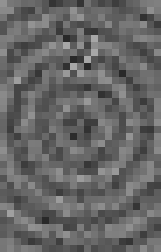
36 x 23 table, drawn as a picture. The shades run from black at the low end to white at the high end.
Rings spread out from the centre. Values change most from cell to cell in the top middle. No row or column stands out. An odd patch, rougher than its surroundings, sits in the top middle. The histogram is bell-shaped. There is no overall slope.
